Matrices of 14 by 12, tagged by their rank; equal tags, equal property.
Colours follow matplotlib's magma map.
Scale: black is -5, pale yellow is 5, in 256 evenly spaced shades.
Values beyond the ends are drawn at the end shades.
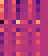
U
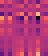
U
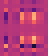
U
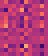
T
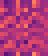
T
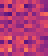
T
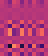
U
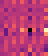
T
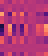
U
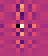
U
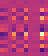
U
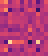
T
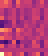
T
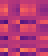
U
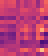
T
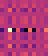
U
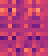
T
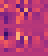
T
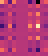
U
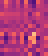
T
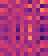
T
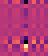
U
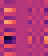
U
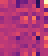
T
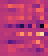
T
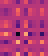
U
